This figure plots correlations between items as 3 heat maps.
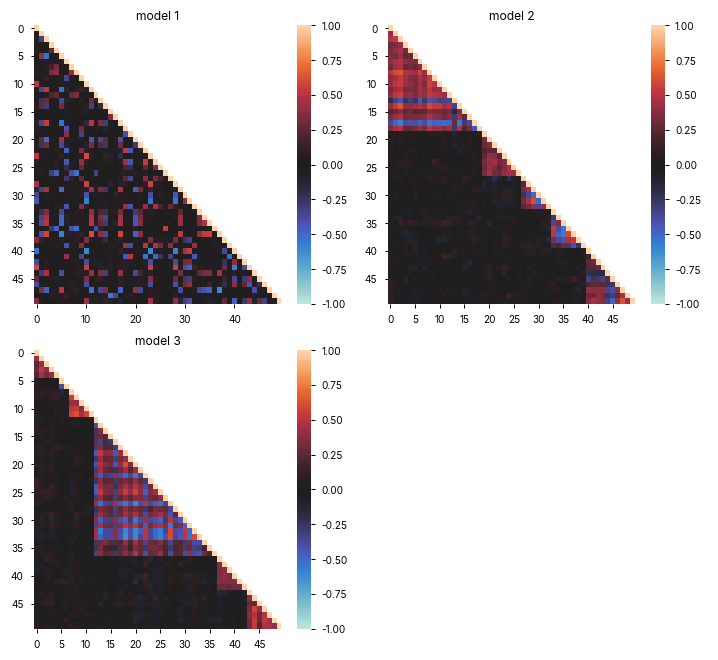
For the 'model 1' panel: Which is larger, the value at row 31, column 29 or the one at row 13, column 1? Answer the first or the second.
the first
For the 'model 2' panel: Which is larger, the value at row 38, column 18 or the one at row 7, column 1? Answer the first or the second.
the second
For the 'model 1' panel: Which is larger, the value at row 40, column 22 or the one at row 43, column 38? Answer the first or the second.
the second
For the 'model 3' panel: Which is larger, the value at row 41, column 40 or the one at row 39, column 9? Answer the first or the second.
the first
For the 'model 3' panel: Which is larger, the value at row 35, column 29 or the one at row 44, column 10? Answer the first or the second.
the first
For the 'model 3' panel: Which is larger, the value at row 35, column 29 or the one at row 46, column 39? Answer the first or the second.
the first
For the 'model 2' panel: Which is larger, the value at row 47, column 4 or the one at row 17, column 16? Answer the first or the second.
the first
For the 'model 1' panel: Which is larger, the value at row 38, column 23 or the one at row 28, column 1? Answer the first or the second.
the first
